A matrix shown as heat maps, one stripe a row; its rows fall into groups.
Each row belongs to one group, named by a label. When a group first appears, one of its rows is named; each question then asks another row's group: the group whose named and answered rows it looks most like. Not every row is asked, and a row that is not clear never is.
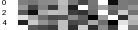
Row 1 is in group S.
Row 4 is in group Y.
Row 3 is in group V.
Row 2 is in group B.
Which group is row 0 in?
B
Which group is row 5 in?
S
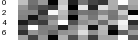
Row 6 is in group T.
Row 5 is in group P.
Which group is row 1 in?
S
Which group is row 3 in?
S
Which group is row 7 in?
S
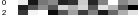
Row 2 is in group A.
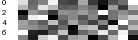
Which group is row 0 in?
V
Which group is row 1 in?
V
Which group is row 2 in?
T
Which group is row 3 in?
A
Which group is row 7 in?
P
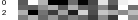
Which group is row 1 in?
P
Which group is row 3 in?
P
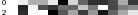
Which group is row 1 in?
T
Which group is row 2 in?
A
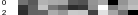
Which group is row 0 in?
B
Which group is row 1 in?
B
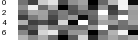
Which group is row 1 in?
P
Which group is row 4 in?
S
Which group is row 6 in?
P
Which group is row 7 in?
V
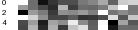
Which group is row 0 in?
S
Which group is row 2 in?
T
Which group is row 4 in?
T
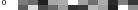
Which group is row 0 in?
T
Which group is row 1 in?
Y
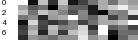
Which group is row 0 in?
S
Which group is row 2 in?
V
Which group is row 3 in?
T
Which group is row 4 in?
A
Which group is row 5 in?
T
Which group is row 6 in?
T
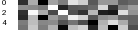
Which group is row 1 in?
B
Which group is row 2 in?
Y
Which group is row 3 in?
T
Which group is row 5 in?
P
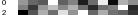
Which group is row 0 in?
B
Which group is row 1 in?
P
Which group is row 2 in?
T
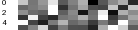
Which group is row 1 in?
V
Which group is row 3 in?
T
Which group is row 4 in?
S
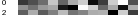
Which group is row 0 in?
P
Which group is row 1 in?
V
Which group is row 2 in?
Y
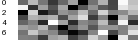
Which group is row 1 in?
S
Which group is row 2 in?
T
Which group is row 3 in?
P
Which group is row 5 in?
V
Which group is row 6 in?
B
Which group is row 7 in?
Y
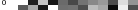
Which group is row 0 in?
S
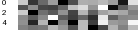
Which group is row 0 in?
V
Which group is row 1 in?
T
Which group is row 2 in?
S
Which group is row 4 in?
S
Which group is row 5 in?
V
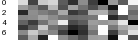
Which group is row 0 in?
V
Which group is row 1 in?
P
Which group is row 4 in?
Y
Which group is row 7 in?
Y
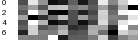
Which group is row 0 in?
A
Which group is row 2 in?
A
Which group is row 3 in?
S
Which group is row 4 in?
A
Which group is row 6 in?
Y
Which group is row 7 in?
B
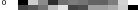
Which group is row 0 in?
A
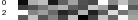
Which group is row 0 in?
A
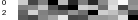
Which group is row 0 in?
S
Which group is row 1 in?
V
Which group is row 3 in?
Y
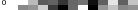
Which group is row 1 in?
V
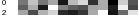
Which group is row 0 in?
P
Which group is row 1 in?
Y
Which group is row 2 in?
B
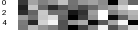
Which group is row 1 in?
A
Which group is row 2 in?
B
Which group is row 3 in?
B
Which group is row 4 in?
P
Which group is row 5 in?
B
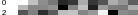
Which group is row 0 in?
V
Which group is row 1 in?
V
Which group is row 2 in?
T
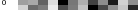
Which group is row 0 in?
P
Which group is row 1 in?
P
